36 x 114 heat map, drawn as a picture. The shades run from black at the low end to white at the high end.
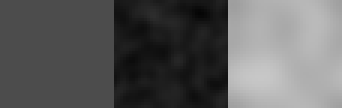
The table splits into one row of 3 panels. Panel 1,1: low, flat. Panel 1,2: very low, blotchy, faint in contrast. Panel 1,3: high, smooth, faint in contrast.
